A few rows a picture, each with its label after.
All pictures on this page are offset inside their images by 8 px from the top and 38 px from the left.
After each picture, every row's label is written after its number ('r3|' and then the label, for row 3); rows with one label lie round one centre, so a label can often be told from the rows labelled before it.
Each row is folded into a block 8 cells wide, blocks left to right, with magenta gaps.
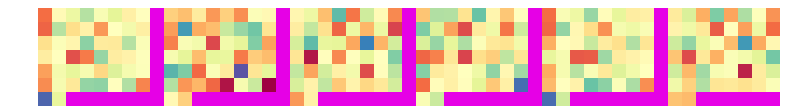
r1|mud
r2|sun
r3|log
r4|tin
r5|mud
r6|log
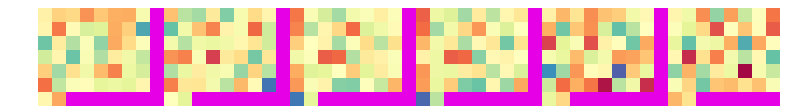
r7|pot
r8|tin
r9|mud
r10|mud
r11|sun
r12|log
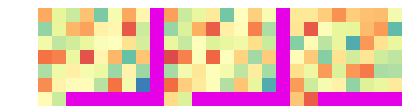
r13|tin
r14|tin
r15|pot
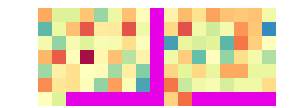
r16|tin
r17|pot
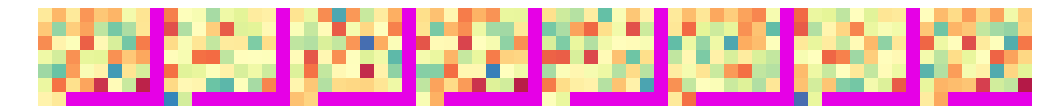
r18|sun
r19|mud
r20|log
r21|sun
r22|tin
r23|pot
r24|mud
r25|sun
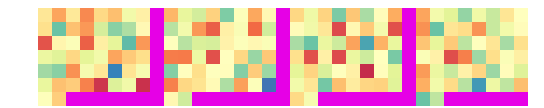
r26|sun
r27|tin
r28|log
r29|mud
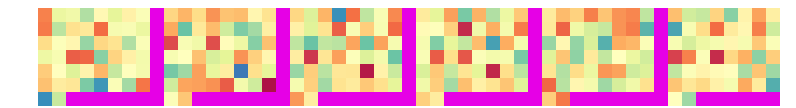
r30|mud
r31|sun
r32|log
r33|log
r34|pot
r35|tin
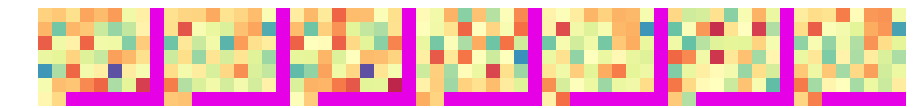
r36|sun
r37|pot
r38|sun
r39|log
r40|pot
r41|tin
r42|pot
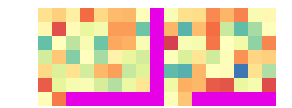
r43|pot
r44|sun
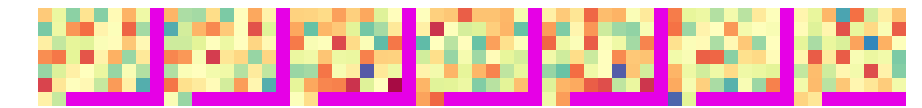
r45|tin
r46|tin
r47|sun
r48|pot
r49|sun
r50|mud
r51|log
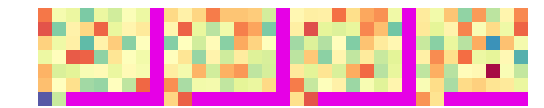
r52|mud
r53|pot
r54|pot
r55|log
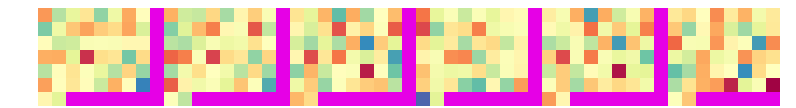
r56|tin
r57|tin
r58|log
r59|mud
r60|log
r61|sun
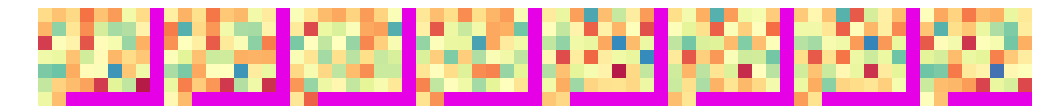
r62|sun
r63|sun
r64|pot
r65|pot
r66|log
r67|log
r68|log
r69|sun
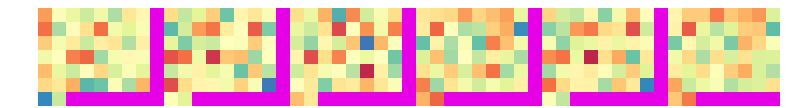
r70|mud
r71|tin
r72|log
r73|pot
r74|tin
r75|pot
